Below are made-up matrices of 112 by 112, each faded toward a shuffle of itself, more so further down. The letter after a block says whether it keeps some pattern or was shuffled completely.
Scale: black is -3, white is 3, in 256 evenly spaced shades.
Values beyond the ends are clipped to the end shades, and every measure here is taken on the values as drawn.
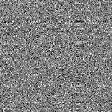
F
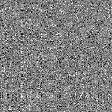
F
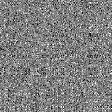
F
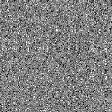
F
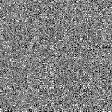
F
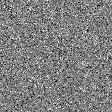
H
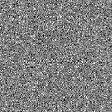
F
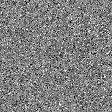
H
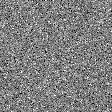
H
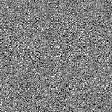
F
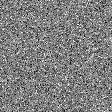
H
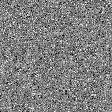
H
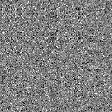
F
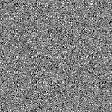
F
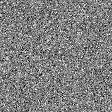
H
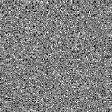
F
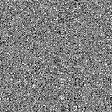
F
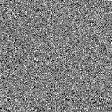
F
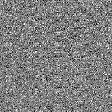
F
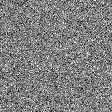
H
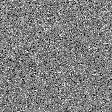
H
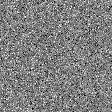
H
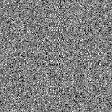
F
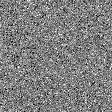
H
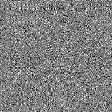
F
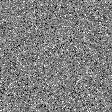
H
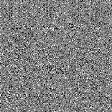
F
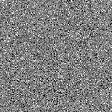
F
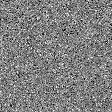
H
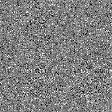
F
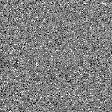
F
